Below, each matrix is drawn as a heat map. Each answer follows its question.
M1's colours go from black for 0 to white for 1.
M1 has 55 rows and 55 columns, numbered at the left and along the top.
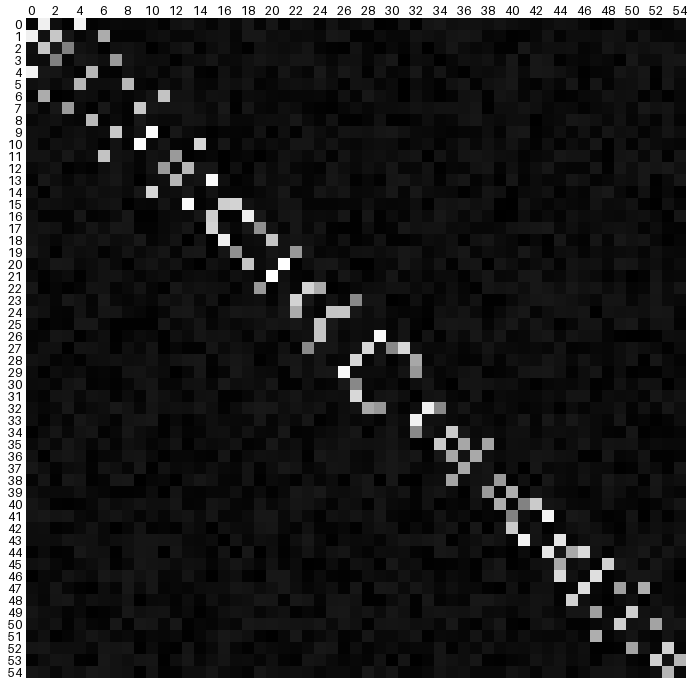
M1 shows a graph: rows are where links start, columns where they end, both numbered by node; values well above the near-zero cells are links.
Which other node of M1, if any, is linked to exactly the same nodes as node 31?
node 30
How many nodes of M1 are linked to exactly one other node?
12
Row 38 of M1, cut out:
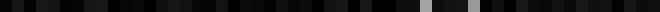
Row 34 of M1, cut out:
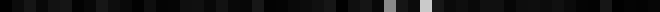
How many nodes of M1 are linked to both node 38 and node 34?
1
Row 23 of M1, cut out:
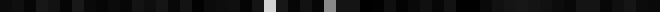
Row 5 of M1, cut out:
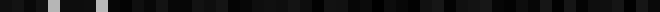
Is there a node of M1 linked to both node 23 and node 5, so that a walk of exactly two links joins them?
no
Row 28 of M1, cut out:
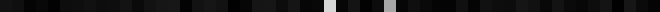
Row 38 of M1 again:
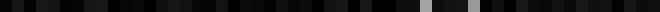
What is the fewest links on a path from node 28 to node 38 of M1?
4
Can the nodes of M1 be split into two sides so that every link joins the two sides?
yes
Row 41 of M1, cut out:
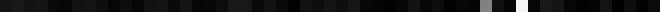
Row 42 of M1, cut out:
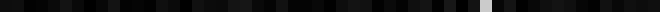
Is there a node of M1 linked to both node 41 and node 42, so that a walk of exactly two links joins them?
yes
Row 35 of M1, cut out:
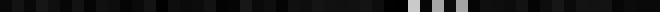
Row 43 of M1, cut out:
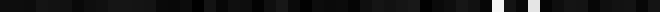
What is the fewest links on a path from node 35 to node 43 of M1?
5
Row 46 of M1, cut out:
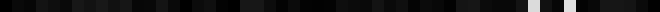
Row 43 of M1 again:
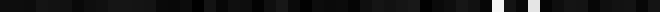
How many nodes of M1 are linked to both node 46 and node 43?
1
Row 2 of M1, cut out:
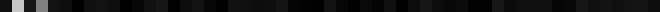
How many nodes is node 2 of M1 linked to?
2
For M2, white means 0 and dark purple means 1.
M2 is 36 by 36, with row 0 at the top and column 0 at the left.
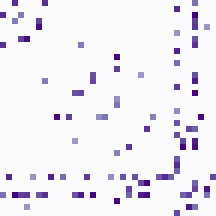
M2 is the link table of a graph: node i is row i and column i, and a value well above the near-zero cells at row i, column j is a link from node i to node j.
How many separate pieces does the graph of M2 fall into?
3
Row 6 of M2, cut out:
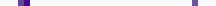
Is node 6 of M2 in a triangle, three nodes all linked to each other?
yes
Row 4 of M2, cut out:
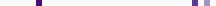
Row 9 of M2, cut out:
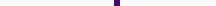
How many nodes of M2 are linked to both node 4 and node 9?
0
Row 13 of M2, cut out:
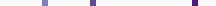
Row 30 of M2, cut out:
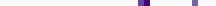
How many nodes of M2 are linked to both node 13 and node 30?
1
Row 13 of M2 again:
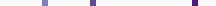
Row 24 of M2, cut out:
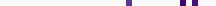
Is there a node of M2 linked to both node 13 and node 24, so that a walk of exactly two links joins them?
yes
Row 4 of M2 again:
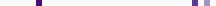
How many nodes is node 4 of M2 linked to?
3
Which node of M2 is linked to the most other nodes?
node 32
